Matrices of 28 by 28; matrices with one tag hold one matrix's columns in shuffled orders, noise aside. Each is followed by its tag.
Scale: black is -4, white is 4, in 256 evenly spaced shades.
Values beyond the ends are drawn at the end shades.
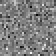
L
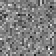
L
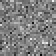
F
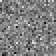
F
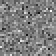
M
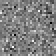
M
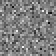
M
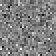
L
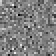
L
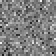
F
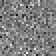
L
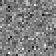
L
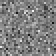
M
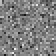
L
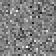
M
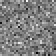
F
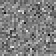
M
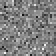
L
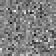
M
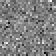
F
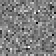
M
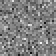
F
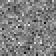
F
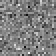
L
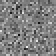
M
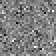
M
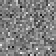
L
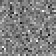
M
